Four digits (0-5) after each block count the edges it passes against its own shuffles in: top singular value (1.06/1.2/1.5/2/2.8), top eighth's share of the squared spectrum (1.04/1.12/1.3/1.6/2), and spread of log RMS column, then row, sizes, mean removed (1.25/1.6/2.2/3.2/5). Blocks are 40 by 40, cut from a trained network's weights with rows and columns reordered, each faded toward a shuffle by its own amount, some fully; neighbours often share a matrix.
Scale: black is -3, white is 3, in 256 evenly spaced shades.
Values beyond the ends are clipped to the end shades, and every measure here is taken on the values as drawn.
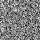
2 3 0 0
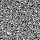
0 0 0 0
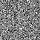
0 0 0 0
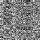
3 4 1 1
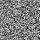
2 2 1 0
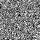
0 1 0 0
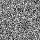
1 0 0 0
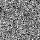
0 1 0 0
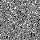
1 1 0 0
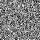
1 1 0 0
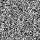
2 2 0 0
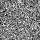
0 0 0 0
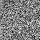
0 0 0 0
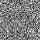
3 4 1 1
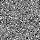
0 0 0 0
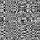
4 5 3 2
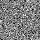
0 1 0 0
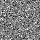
1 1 0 0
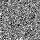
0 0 0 0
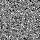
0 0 0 0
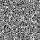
2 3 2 0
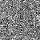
2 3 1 1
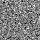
0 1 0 0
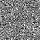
2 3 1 0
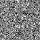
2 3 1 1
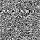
3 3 1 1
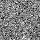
1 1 0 0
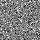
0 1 0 0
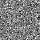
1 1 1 0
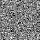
2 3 1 0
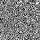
2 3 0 1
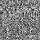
2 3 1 1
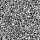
0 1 0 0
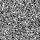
1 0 0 0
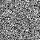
2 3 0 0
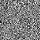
2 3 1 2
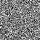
2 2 0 0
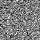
1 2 0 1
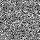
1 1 0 0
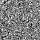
0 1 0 0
